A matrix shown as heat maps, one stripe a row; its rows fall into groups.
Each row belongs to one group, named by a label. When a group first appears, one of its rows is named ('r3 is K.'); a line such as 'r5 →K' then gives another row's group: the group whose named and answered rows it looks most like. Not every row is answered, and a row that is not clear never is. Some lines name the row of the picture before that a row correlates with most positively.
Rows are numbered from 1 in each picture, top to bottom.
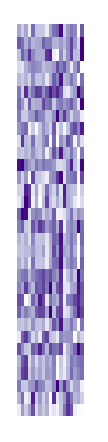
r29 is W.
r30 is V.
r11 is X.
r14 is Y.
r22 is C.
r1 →X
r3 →W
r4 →V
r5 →X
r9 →W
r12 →W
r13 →X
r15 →Y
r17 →C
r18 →X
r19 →X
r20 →X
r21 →C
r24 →C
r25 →X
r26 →Y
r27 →C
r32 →Y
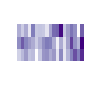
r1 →X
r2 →W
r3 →W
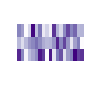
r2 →V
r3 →C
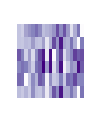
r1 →V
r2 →X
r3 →C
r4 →C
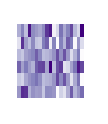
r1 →W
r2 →Y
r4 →C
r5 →V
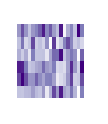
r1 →C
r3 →X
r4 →W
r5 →W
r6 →X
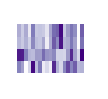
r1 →X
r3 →W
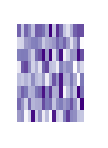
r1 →C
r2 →V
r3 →C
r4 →Y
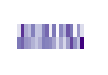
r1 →Y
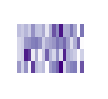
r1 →X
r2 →V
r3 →Y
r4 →X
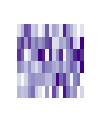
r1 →Y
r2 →W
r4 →W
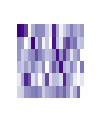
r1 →W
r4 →X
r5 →Y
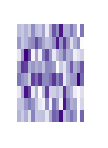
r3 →Y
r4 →W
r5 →C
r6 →Y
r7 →Y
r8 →X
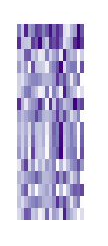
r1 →C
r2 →C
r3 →Y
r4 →X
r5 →V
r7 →C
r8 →V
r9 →X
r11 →X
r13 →V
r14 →W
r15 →V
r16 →Y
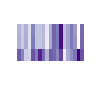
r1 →X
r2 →X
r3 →C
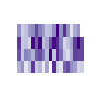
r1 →V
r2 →C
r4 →Y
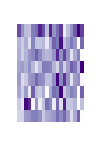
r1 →C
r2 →X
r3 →V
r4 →W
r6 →X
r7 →Y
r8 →V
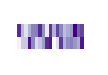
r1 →C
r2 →W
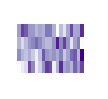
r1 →W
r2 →V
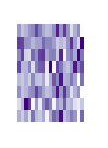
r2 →W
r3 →C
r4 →C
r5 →X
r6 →V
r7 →Y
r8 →X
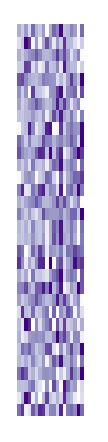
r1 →X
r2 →Y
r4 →Y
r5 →W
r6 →X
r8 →X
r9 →W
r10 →W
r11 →C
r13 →W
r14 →C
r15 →V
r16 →W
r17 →X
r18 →X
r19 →C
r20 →C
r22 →C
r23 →V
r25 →Y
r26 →V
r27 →W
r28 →X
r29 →W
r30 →Y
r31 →Y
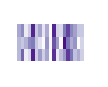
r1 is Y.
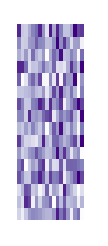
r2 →V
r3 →X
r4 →W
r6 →X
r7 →C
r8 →W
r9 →X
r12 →C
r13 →C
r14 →Y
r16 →V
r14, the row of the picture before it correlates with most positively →2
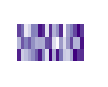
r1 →C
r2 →W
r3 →C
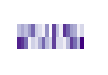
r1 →Y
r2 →W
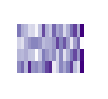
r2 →V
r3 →W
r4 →W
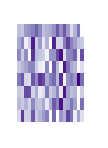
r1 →V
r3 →X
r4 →Y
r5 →C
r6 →Y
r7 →X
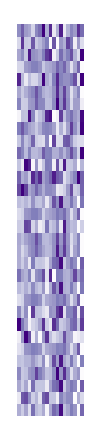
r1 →C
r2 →Y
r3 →W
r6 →V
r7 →V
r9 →W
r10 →Y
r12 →Y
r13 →C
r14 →W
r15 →X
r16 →V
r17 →Y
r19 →V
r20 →X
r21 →C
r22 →X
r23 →V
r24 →X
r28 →X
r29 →V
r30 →X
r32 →X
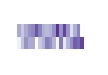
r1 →V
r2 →W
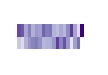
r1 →W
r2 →V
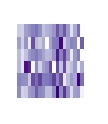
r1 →V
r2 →X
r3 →V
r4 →Y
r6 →V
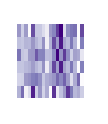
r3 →V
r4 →X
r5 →V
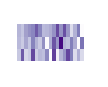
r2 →X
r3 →Y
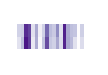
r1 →Y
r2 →Y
